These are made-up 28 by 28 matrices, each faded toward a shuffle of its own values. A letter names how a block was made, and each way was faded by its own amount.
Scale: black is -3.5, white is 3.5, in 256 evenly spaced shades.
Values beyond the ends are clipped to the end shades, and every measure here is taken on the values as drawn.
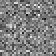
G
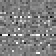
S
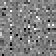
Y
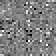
Y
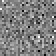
G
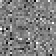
Y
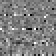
S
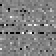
S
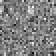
G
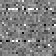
S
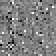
Y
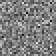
G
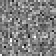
G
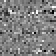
S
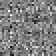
G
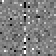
Y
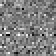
S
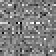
S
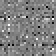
Y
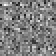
G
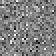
G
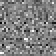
S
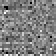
G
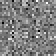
G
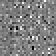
Y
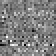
S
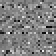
S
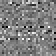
S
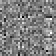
G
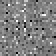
Y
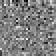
G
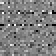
S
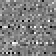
S
